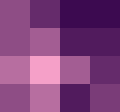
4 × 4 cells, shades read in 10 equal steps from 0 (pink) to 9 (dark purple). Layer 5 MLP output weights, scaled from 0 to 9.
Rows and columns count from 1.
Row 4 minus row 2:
0 -1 0 -2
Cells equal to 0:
1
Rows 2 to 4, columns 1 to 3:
5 4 8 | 3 0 4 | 5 3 8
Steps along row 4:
down up down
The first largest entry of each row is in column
3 3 4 3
